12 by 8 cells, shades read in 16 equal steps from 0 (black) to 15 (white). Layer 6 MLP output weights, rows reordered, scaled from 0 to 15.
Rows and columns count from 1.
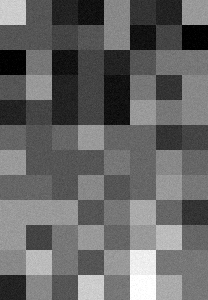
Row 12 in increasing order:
2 5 7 7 8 10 12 15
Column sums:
73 78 55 71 67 91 77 72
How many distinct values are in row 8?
5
